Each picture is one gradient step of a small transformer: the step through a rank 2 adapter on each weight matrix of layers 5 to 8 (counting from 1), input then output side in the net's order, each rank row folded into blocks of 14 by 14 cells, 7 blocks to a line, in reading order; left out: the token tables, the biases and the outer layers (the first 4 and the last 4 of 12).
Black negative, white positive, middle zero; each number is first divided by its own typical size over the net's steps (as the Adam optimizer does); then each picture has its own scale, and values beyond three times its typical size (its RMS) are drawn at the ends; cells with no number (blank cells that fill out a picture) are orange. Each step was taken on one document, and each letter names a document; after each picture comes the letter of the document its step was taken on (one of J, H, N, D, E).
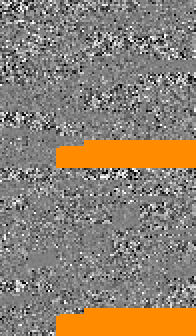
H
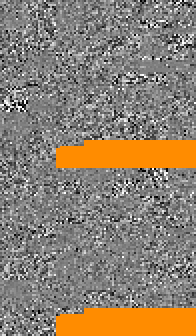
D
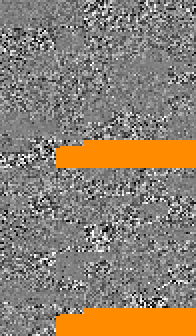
D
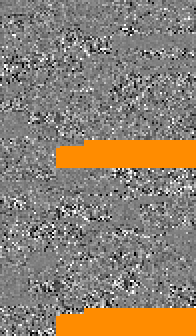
H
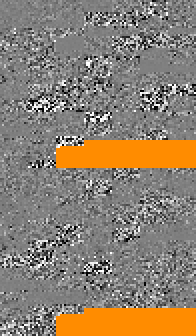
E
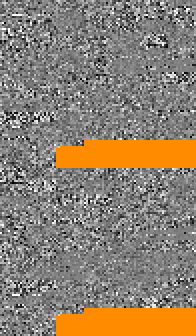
D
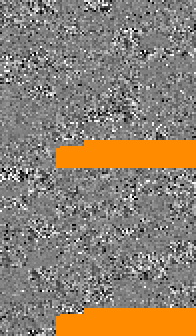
H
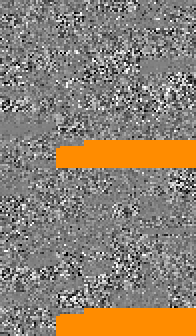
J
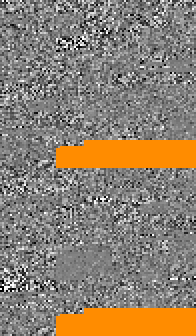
D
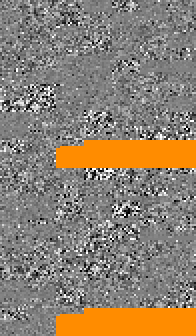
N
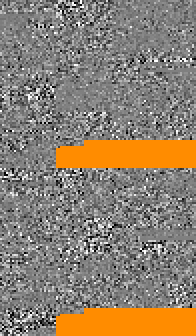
N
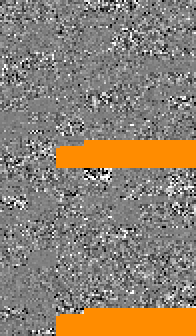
H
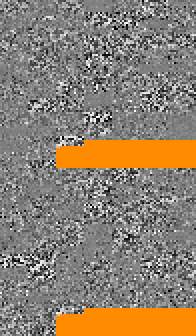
E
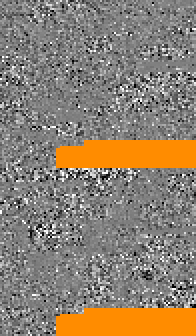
H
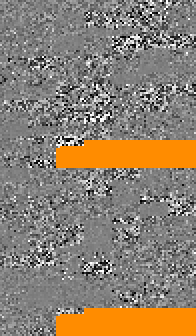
E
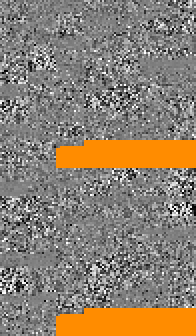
J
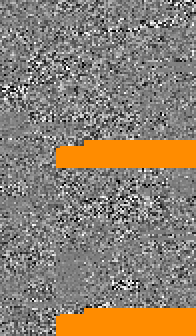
D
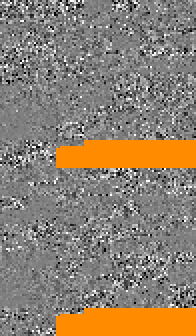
H
